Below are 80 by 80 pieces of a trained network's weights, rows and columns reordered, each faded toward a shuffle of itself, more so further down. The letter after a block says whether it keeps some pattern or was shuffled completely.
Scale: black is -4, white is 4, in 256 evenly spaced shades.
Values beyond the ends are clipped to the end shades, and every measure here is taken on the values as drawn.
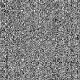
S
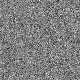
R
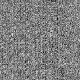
S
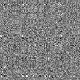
S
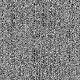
S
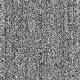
S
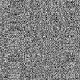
S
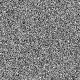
R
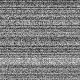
S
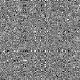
S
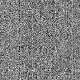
S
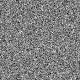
R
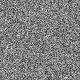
R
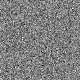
R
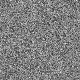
R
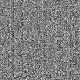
S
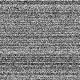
S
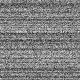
S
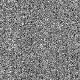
S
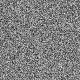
R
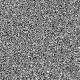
R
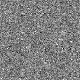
S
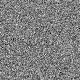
R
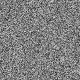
R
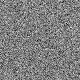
R
